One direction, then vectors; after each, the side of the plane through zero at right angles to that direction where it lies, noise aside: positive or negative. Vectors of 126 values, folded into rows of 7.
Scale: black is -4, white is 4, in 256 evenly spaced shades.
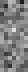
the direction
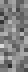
positive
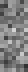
positive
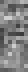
negative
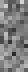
negative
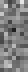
negative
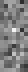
positive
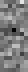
negative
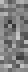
negative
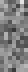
negative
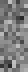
positive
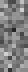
negative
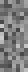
positive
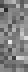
positive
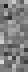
positive
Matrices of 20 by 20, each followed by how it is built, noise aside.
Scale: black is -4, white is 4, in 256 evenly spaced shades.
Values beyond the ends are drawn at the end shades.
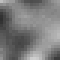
smooth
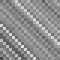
Toeplitz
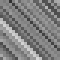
Toeplitz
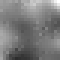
smooth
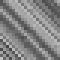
Toeplitz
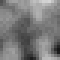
smooth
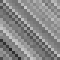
Toeplitz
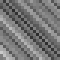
Toeplitz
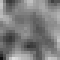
smooth
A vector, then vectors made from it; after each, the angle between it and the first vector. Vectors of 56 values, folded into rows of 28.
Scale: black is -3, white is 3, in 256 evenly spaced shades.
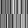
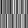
nearly parallel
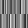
orthogonal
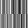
nearly opposite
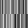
partly opposed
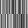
nearly opposite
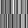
nearly parallel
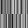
nearly parallel
